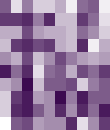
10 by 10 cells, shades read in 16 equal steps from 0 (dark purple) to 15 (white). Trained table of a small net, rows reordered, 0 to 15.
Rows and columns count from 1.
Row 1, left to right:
5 13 7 12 12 10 14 6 5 14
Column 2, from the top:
13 3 10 3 10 6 8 3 2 5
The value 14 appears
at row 1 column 7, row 1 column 10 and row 4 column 9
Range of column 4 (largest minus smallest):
9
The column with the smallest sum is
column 3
